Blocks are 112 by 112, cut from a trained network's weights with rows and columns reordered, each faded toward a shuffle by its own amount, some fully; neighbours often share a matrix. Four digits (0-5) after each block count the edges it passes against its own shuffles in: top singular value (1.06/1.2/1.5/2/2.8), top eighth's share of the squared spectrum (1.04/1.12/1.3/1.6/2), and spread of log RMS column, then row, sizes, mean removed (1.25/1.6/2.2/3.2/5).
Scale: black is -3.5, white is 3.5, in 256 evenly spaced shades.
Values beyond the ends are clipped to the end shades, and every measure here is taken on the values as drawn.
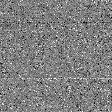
2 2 2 1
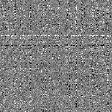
3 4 3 2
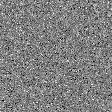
0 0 0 0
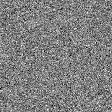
3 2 0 1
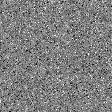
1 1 0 0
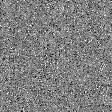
0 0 0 0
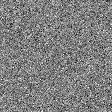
0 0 0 0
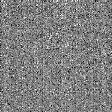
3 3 1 2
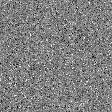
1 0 0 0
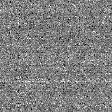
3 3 2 1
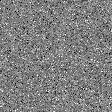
0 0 0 0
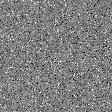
0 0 0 0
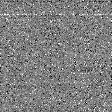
2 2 2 1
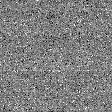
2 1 1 0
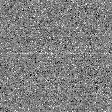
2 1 0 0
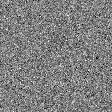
0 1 0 0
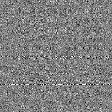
3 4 2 3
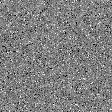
1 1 0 0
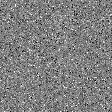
1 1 0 1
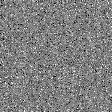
1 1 0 0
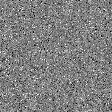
1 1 0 1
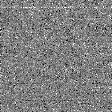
2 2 2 1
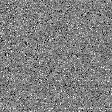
1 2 1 0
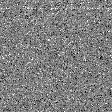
1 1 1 0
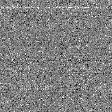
2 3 2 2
